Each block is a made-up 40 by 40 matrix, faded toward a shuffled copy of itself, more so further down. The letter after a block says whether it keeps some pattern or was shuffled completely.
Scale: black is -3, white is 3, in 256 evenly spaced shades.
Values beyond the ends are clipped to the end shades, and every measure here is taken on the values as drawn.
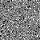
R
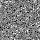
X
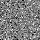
R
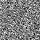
X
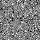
R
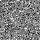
X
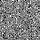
X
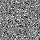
R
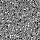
X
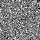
X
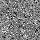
X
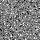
X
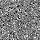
X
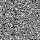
R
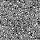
X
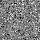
X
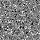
R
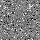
R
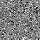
R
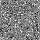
R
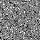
X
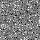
R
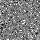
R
